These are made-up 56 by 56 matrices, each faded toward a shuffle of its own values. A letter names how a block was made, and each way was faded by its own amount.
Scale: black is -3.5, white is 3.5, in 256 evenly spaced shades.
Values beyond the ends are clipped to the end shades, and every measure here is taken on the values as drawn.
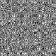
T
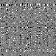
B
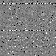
B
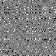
B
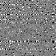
B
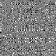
B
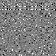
B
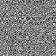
T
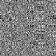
T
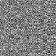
T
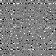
B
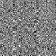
T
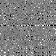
B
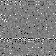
B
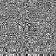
T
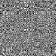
T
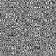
T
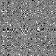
B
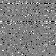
B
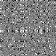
B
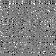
B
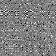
B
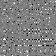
B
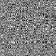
T
